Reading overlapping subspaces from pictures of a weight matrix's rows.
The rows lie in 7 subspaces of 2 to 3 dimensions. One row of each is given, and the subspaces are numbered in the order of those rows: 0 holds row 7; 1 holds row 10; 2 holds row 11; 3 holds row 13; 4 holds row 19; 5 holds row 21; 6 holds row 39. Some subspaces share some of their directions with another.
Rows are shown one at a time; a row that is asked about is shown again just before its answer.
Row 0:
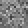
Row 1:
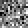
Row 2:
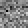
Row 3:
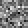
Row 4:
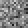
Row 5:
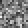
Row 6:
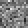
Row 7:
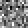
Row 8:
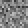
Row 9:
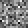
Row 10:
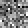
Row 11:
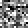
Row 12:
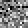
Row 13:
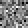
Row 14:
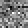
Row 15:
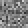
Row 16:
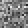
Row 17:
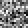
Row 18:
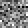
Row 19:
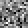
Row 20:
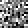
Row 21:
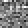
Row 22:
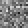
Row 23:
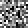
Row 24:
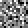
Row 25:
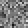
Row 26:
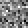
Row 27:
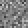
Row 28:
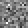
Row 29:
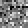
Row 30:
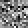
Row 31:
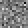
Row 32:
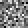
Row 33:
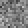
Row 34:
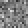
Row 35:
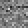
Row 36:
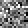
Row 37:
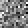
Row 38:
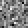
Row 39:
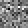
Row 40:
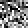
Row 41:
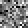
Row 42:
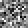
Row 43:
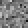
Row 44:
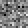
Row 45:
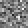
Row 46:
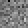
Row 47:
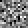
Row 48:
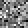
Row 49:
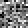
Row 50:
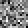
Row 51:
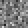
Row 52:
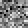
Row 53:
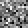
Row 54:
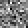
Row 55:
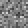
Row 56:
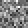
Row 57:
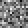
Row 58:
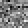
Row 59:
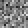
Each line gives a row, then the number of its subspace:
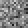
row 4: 2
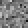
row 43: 4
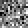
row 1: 2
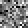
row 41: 3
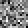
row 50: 1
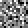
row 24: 2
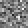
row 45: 6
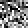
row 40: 3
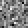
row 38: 0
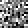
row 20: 3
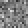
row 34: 5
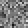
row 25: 0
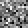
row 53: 4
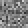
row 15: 1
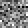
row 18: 1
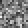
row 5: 4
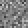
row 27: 0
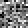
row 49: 5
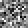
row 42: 6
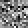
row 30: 6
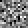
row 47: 6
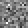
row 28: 4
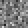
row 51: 0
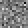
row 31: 4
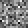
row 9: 1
